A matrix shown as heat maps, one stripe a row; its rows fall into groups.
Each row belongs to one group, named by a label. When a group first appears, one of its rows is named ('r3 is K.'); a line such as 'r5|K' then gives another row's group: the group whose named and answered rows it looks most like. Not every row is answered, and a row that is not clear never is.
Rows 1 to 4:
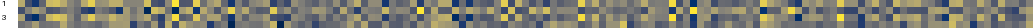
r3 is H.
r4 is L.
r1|H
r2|L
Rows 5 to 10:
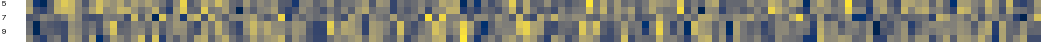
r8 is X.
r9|X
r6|H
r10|X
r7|L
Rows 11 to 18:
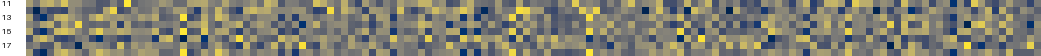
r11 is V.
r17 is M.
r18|H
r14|V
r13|H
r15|H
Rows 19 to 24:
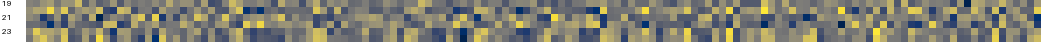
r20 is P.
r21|X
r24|P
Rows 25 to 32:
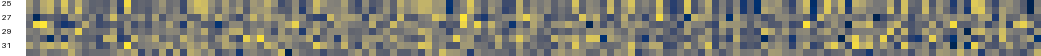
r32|L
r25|V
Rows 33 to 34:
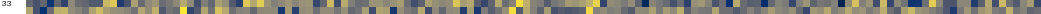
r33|X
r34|H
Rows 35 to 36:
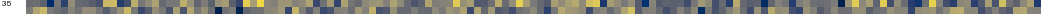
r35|X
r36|L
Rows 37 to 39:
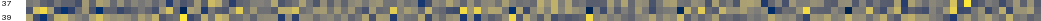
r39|H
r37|M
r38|L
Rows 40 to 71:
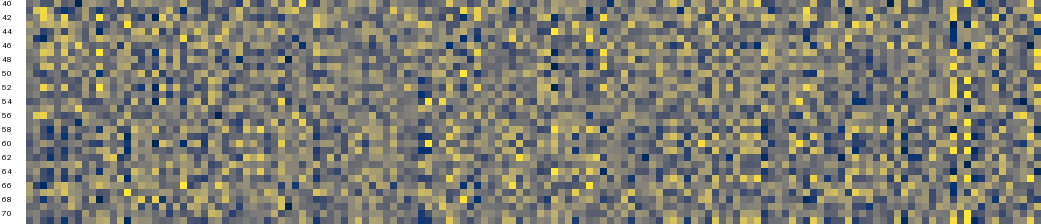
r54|L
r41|L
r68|X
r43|V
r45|H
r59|M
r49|P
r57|M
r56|L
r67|V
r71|M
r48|L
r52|P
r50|X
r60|L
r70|M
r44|X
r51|M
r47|P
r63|V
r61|M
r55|V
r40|M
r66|H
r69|L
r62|X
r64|X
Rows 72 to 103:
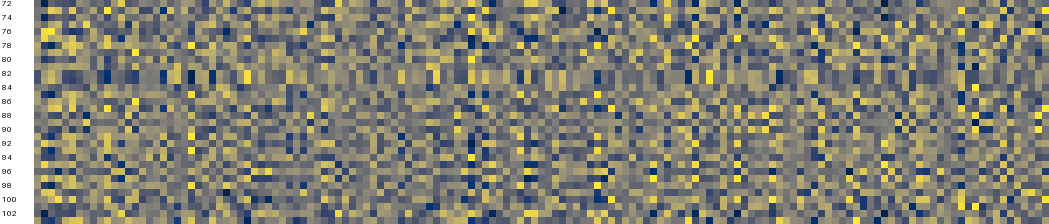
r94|X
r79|V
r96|X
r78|H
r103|H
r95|P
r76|L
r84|M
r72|X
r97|P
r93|H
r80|X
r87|P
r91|H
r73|P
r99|L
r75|V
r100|P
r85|H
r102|X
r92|P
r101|M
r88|M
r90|M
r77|P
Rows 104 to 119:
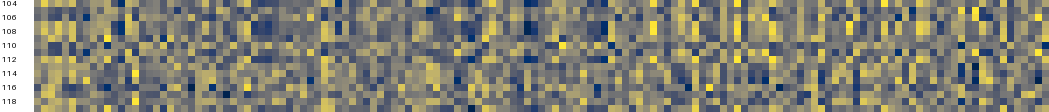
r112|P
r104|P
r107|P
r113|V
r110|X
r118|V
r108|P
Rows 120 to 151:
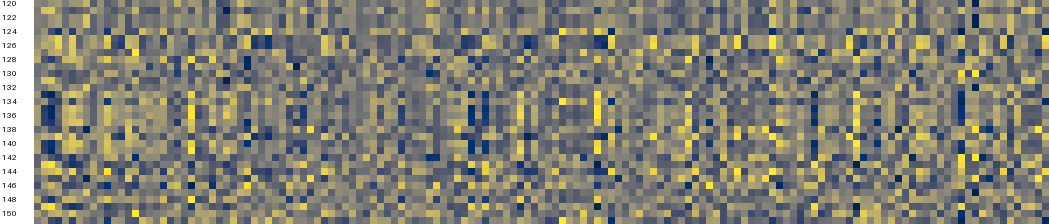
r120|V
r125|P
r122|V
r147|V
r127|V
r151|X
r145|M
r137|H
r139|P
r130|M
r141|H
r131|L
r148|H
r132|V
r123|V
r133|H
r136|H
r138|M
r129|L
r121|L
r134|X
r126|P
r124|X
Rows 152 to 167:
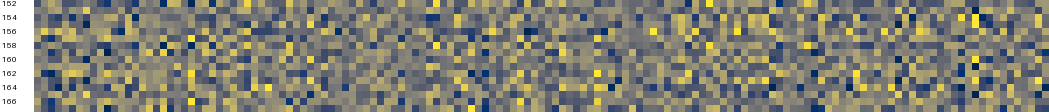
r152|L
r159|X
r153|V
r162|H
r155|M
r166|H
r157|H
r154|M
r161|V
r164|X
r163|M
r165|V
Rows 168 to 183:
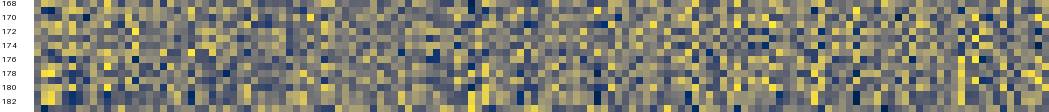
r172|V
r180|P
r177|P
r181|L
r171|P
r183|X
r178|L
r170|M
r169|H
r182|L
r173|M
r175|H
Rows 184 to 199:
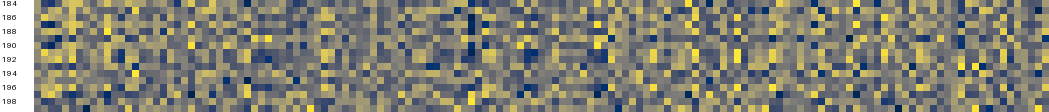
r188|P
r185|V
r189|X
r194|V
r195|L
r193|M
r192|P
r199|M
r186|P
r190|H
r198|X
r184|H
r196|P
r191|P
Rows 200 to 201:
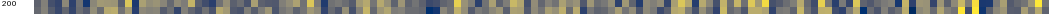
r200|M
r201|M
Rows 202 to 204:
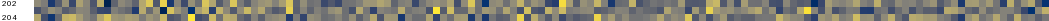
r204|H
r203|L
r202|X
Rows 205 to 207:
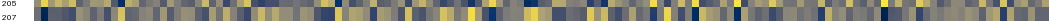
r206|X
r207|X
